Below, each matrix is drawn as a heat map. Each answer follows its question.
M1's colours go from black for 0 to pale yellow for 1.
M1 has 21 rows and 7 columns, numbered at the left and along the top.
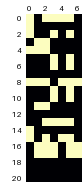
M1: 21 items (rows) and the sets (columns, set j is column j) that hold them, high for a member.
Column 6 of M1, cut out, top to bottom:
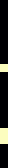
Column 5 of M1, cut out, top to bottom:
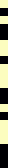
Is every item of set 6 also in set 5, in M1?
yes
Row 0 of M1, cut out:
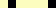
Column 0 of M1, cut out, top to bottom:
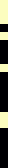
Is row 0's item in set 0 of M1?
yes
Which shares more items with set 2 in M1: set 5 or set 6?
set 5
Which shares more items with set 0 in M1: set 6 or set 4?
set 4
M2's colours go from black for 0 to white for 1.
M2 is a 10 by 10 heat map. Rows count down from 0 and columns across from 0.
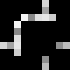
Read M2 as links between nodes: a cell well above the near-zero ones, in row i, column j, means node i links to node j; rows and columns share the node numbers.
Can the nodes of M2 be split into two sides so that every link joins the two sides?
yes
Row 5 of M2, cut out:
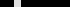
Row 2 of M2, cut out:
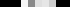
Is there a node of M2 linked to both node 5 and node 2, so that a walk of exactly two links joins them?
no
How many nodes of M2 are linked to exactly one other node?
8
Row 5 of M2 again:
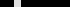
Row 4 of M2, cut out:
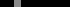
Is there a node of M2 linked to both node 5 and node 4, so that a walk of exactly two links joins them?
yes
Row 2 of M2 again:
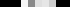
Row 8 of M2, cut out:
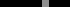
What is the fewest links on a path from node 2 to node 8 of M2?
2
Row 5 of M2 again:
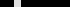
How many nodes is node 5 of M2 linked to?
1
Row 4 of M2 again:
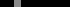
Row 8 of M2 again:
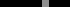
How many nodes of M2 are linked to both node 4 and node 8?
0
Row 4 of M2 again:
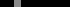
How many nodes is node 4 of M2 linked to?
1
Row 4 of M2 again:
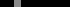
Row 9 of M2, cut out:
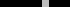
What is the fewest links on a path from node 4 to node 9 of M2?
3
